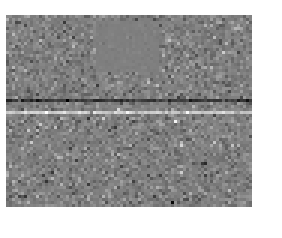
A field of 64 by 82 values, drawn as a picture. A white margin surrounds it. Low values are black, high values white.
Rows 29 and 33 stand out from the rest. There is no overall slope. The top middle is the smoothest part. Overall the values sit about 50% of the way up the scale. The distribution is heavy-tailed on both sides. An odd patch, calmer than its surroundings, sits in the top middle.
